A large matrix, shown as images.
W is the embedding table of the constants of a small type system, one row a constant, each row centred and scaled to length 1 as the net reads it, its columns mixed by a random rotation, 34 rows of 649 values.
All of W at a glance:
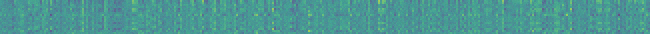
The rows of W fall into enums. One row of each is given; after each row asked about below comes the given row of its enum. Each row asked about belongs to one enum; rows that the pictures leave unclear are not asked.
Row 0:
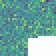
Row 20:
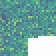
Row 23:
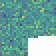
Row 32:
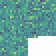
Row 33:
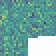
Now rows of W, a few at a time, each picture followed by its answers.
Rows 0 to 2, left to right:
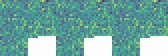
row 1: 0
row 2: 0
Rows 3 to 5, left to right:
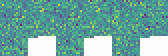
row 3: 23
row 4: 23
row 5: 33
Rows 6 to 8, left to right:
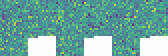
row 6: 20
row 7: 33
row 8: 23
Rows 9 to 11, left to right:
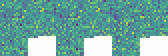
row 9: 23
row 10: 23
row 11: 20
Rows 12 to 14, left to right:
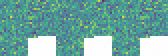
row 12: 32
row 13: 0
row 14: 32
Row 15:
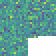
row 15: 32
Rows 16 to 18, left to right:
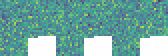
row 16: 20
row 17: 33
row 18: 0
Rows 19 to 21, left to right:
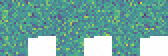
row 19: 33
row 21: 33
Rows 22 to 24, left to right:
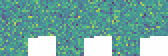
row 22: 20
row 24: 33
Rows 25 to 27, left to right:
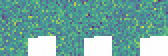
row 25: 20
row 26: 33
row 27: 0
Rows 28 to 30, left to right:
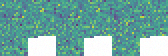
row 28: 23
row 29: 23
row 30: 20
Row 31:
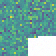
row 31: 32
